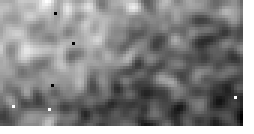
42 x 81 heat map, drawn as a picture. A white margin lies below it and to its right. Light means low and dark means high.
Lone odd cells: 6, 3 higher and 3 lower than their neighbours. Grain: blotchy. Slope: up to the bottom right. Stripes: none. Ninth with the lowest average: top left. Mirror symmetry: none.
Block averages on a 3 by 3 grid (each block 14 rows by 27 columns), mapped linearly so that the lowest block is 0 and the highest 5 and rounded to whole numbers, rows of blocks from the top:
013 / 124 / 355
